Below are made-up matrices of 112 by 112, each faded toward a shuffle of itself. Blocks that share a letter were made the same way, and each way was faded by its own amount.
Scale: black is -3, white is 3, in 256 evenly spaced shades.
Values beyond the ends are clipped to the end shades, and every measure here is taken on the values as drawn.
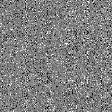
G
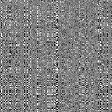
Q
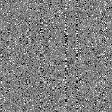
G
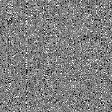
G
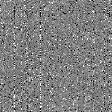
G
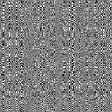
Q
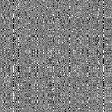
Q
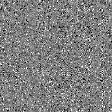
G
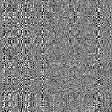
Q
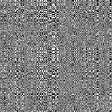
Q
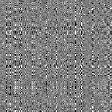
Q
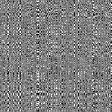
Q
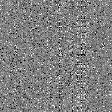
G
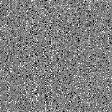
G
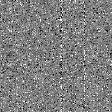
G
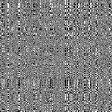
Q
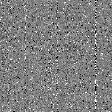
G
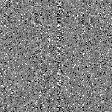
G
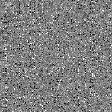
G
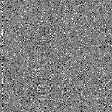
G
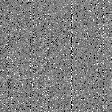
G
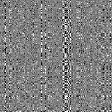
Q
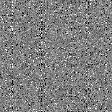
G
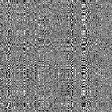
Q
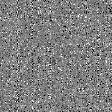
G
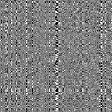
Q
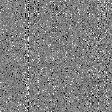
G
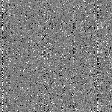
G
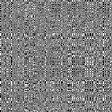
Q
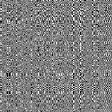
Q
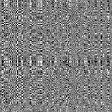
Q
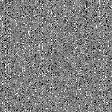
G
